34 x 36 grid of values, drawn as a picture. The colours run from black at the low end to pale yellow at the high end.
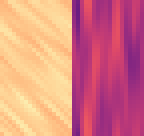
It is made of 1 by 2 panels. Panel 1,1: very high, slanting down to the right, faint in contrast. Panel 1,2: middling, streaked downward.
